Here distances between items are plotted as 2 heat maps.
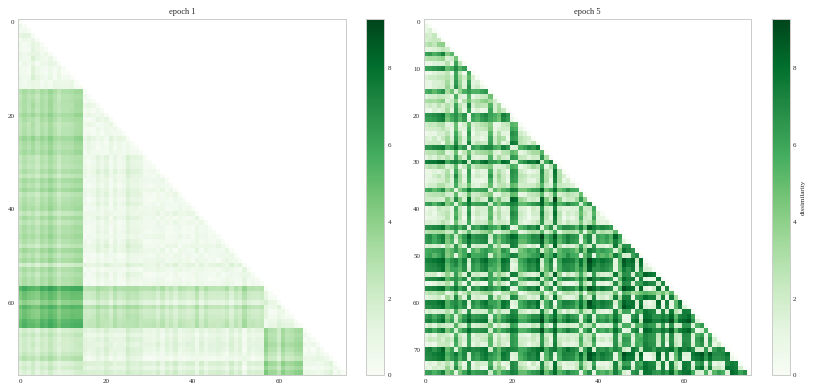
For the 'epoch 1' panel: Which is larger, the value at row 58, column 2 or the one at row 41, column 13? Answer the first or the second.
the first
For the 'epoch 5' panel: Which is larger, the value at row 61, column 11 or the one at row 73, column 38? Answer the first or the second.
the first
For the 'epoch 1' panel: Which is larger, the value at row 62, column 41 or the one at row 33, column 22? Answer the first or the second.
the first
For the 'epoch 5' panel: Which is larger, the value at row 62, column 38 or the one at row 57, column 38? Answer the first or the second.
the second
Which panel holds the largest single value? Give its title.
epoch 5
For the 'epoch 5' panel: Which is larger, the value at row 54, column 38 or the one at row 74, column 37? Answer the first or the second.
the second
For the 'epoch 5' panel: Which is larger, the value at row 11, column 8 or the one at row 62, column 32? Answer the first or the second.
the first
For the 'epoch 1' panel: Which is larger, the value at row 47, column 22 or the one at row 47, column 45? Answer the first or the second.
the first
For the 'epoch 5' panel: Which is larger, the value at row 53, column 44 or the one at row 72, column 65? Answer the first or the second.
the second
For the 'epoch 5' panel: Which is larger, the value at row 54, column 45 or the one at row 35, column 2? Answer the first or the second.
the first
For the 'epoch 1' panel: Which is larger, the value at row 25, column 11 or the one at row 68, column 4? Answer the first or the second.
the first
